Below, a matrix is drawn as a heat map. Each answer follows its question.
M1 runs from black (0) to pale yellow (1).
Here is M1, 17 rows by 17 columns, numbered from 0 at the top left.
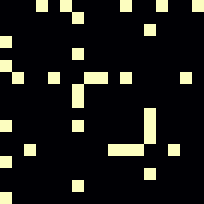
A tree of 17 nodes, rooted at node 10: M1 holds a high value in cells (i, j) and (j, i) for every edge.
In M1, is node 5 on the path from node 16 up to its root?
no
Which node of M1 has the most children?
6
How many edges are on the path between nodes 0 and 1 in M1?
3
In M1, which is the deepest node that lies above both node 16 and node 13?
0
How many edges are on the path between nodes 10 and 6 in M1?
1
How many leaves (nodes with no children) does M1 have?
13
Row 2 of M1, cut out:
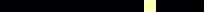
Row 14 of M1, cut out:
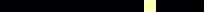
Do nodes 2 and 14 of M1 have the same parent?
yes
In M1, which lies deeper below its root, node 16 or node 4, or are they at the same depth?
the same depth
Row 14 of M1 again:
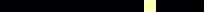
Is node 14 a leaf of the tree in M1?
yes
